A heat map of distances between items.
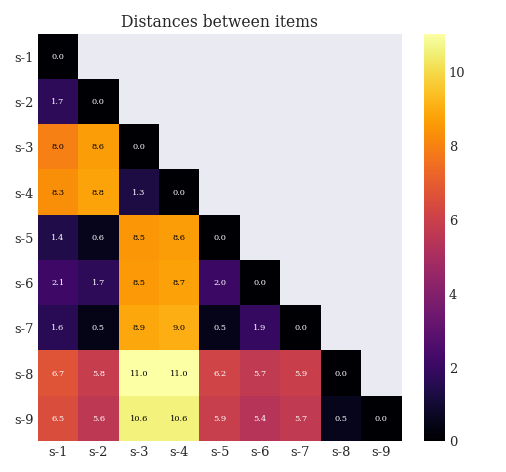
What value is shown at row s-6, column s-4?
8.7
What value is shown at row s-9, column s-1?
6.5
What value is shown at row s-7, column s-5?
0.5
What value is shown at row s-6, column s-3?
8.5
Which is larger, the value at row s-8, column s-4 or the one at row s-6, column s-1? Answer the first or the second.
the first
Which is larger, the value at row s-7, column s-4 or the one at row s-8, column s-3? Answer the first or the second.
the second
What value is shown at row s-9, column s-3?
10.6
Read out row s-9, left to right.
6.5 5.6 10.6 10.6 5.9 5.4 5.7 0.5 0.0
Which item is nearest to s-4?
s-3
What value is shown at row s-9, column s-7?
5.7
